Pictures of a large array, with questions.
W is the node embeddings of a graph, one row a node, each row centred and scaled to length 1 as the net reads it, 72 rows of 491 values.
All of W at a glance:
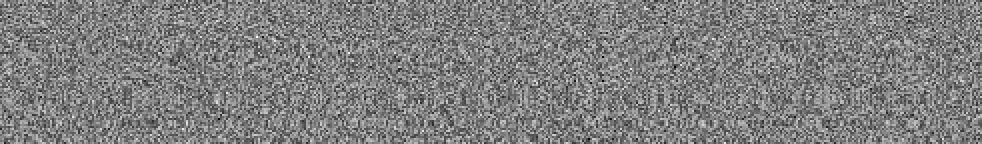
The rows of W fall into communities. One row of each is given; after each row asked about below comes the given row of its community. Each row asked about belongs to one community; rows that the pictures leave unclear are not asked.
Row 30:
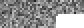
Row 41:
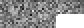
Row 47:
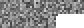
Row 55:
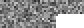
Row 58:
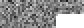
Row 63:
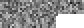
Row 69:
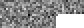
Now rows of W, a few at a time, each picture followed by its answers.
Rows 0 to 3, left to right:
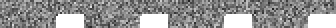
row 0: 47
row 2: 30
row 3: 63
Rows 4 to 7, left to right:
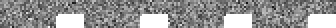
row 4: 55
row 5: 30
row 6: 63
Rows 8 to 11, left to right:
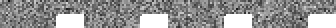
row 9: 30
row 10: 47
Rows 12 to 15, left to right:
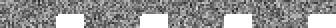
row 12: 55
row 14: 30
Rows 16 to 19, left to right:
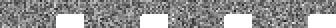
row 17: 55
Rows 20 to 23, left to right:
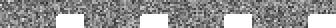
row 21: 30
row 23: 69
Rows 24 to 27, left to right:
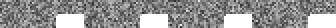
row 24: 41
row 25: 41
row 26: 63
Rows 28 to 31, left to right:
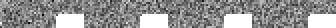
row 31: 55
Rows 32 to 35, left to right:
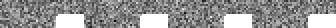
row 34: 47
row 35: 41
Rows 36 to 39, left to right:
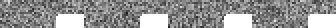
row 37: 69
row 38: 47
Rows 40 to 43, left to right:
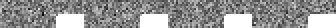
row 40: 63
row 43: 30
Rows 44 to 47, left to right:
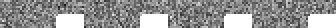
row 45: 58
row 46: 69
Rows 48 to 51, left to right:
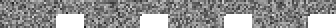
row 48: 58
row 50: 47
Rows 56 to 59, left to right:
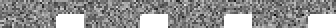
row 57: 41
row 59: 30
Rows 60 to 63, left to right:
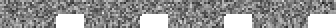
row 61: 47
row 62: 47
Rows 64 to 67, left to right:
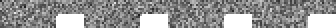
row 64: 55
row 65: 69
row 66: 41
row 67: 55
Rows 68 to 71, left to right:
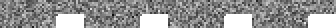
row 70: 69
